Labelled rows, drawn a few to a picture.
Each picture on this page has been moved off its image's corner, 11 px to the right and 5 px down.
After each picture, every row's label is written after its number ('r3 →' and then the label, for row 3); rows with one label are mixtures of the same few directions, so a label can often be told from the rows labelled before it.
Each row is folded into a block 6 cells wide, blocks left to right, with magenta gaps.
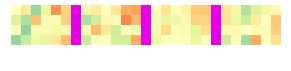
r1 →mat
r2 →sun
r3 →sun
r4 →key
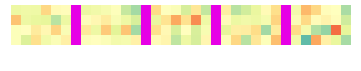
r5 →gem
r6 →sun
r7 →gem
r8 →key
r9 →key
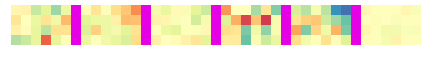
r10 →key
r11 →sun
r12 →sun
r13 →gem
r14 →sun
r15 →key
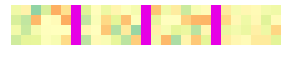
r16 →mat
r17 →sun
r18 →gem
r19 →sun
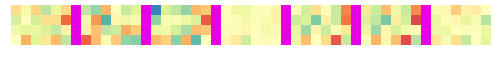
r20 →gem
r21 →mat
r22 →mat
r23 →key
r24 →gem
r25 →gem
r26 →key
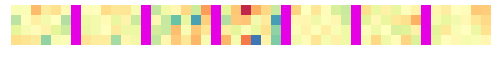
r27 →key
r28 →key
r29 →gem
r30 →key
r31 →mat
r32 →gem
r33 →sun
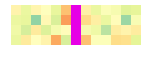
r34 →gem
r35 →sun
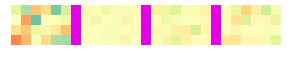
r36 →mat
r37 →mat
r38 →key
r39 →mat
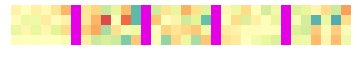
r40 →sun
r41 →gem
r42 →gem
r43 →mat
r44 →gem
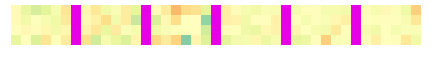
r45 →key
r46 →gem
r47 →key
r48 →key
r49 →key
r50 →gem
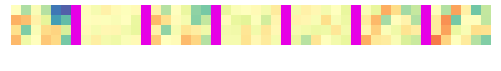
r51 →sun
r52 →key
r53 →sun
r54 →gem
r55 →key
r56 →mat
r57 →mat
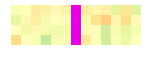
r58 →key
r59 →gem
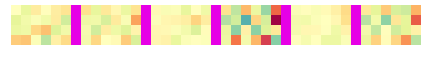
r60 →key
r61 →gem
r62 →gem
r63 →gem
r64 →sun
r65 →gem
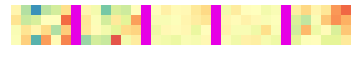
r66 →key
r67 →key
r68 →sun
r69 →key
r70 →sun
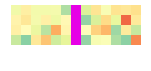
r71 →key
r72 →sun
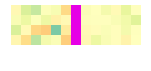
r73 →key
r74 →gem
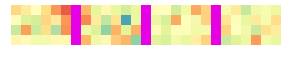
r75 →sun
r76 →sun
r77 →mat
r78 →key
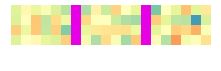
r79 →sun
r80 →gem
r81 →gem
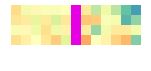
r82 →sun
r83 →sun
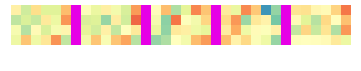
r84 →gem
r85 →gem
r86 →mat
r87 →mat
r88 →sun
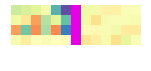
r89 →sun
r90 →mat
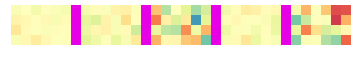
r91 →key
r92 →sun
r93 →sun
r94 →key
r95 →sun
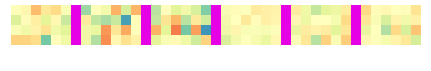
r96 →key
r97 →gem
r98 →sun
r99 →sun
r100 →key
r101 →sun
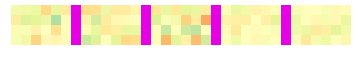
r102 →gem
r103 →mat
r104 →gem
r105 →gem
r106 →key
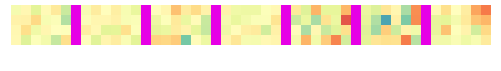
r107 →gem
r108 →key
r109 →key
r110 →key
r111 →gem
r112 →gem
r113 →sun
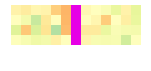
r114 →sun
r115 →gem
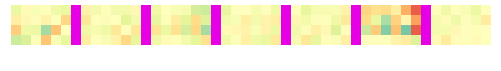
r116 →key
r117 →sun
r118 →sun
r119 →sun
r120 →key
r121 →sun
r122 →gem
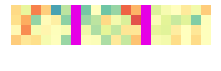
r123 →mat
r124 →mat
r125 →gem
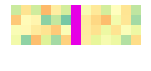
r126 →gem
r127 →gem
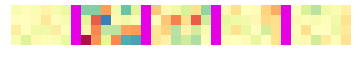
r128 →key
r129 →mat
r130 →gem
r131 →sun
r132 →key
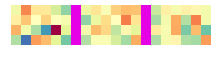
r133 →key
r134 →sun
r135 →sun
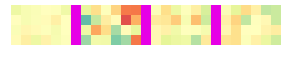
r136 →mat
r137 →sun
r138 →gem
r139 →mat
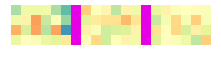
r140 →sun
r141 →gem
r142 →sun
